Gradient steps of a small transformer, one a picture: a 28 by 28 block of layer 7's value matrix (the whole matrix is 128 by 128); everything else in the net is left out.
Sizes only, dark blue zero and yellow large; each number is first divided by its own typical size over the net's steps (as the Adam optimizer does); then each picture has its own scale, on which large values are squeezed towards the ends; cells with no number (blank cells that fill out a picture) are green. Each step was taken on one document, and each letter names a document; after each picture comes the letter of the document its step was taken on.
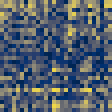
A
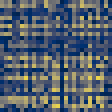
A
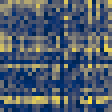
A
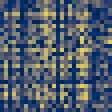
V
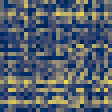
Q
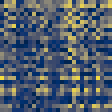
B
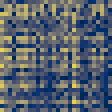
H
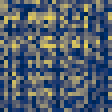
V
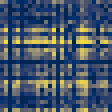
V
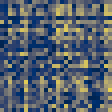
Q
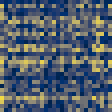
H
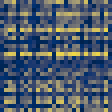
Q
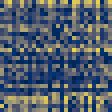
A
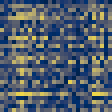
H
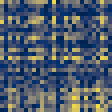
B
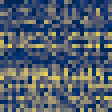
A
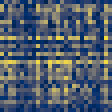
Q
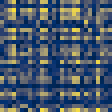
B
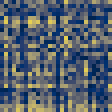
V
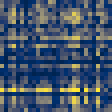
B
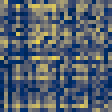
V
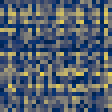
Q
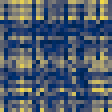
H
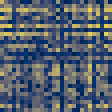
A
